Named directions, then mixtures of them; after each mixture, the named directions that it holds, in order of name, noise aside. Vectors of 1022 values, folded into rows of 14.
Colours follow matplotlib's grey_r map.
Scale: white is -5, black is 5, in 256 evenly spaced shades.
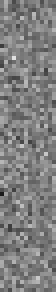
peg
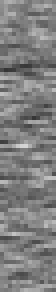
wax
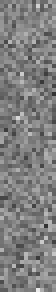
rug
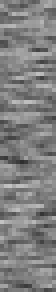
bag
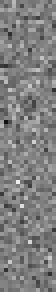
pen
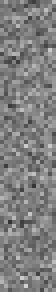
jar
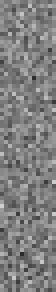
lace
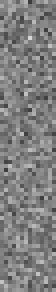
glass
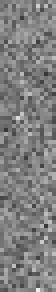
rug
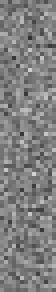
glass, jar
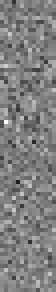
pen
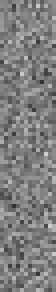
lace, peg, rug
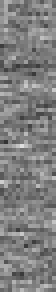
peg, wax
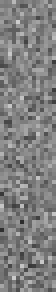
lace, pen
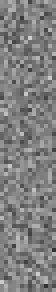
glass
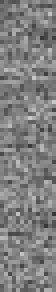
lace, wax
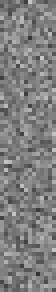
glass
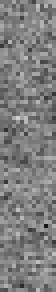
bag, glass, rug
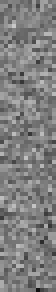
bag, rug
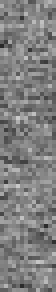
bag, glass, rug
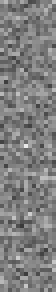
jar, wax
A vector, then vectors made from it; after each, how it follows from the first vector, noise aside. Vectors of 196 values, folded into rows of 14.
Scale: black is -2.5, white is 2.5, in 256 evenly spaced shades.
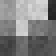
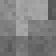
shrunk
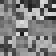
sign-scrambled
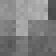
shrunk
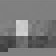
partly zeroed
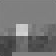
partly zeroed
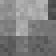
shrunk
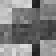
wrapped around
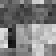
wrapped around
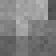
shrunk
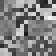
sign-scrambled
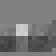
partly zeroed
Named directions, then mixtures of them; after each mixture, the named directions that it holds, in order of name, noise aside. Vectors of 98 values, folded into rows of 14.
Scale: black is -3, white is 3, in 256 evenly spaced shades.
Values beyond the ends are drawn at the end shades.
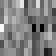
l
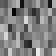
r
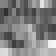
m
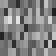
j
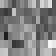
m, r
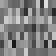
j, l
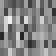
j, r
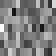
l, r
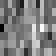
l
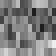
l, m, r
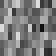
l, r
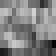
m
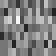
j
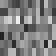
j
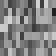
j, l, r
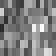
l
